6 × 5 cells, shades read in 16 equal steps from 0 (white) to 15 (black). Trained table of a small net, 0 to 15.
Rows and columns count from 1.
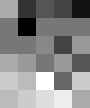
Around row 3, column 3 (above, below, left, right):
8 8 8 11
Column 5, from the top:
14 8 6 10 3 5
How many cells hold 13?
0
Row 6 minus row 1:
-1 -9 -8 -10 -9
